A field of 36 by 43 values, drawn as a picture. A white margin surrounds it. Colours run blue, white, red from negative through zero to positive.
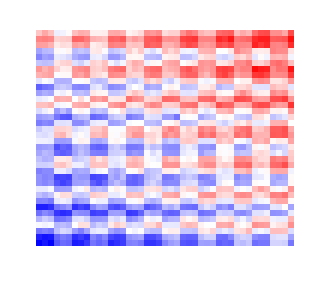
The field climbs toward the top right. The bottom left is the ninth with the lowest average. Stripes running across repeat 7 times from top to bottom. The ninth with the highest average is the top right.
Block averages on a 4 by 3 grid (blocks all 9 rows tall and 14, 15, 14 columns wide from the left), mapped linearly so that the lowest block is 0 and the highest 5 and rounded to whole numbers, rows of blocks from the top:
3 4 5 / 2 3 4 / 1 2 3 / 0 1 2
